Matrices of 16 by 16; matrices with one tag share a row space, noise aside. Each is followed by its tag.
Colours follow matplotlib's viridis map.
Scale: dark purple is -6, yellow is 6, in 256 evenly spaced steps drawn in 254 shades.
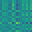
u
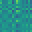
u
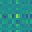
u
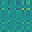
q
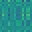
q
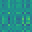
q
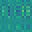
q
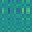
q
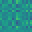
u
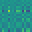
q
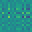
q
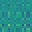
q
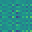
u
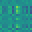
u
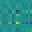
u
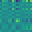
u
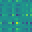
u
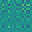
q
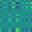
u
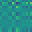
u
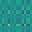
q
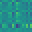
u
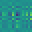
u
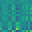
u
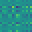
u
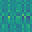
q
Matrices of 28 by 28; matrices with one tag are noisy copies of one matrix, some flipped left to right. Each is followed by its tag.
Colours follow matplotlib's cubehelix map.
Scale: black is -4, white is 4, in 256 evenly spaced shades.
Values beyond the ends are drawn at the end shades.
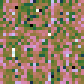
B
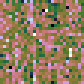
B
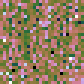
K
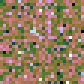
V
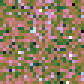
V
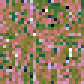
B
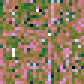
B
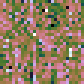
B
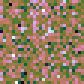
V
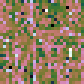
B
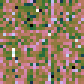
B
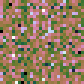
V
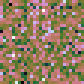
V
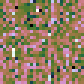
B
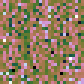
K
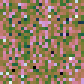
K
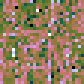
B
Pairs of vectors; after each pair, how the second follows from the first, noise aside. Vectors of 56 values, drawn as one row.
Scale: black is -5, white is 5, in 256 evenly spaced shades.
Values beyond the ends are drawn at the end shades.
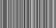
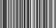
scaled up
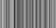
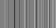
partly zeroed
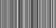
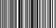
scaled up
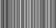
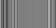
partly zeroed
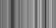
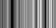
scaled up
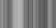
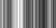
scaled up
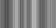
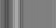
partly zeroed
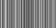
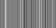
partly zeroed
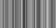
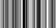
scaled up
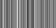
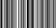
scaled up
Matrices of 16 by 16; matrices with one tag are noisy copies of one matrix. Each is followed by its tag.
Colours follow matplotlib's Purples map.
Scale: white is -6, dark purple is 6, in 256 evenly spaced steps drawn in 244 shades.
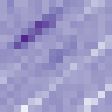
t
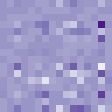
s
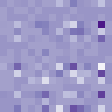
s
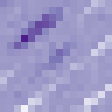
t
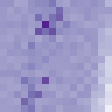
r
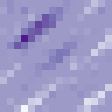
t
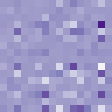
s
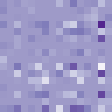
s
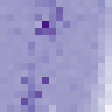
r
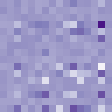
s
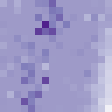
r
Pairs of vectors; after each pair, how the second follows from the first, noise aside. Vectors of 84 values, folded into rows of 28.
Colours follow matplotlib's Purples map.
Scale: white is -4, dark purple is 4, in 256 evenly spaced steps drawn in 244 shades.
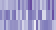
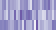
sign-scrambled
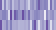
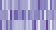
copied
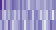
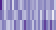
sign-scrambled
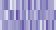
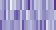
sign-scrambled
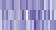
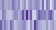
sign-scrambled
